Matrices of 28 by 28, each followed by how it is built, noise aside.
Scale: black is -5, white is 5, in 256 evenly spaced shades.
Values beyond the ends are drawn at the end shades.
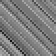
Toeplitz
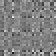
low rank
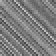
Toeplitz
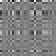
low rank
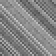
Toeplitz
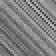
Toeplitz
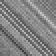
Toeplitz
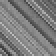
Toeplitz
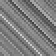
Toeplitz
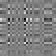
low rank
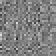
low rank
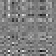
low rank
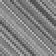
Toeplitz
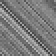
Toeplitz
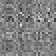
low rank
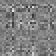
low rank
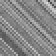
Toeplitz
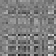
low rank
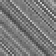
Toeplitz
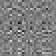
low rank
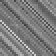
Toeplitz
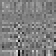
low rank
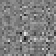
low rank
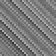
Toeplitz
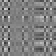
low rank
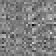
low rank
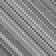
Toeplitz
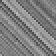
Toeplitz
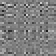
low rank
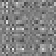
low rank
